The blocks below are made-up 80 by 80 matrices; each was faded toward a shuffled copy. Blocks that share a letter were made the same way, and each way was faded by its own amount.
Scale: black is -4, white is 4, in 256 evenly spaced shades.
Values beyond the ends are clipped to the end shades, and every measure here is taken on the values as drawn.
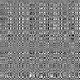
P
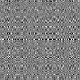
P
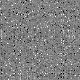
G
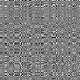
P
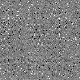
G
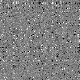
G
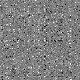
G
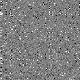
G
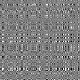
P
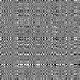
P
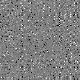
G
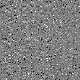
G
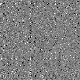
G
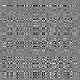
P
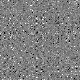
G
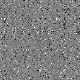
G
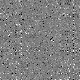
G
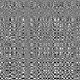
P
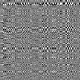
P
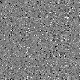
G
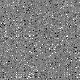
G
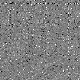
G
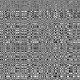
P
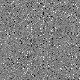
G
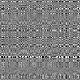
P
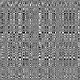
P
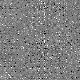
G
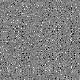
G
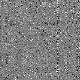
G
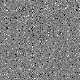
G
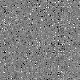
G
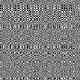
P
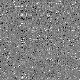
G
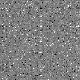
G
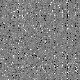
G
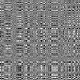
P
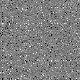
G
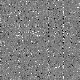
G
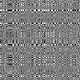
P
